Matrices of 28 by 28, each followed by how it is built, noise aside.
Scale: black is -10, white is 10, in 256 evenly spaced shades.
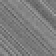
Toeplitz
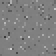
sparse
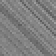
Toeplitz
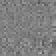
low rank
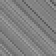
Toeplitz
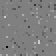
sparse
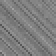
Toeplitz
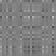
low rank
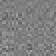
low rank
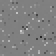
sparse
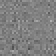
low rank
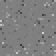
sparse
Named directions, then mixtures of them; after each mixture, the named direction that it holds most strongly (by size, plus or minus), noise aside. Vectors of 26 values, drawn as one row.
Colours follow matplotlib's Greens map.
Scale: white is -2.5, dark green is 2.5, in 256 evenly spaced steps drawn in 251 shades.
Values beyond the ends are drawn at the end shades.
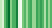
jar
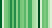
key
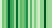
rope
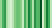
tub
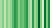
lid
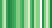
tub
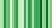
tub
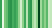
key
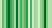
rope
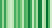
tub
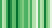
rope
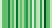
rope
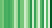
lid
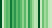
key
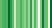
lid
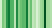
rope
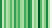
key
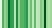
rope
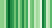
tub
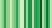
tub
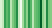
jar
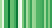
jar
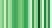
lid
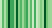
rope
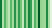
key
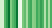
jar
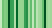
rope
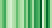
tub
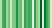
tub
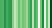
lid
